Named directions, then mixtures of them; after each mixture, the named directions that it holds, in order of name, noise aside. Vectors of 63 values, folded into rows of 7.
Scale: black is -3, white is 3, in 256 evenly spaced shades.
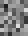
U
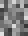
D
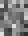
D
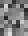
D, U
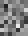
U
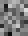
D, U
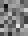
U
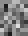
D, U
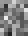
D, U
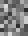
U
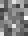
D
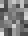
D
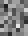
U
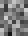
D, U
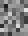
U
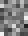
D, U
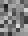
U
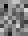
D, U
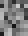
D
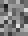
U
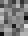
D, U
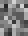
D, U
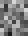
D, U
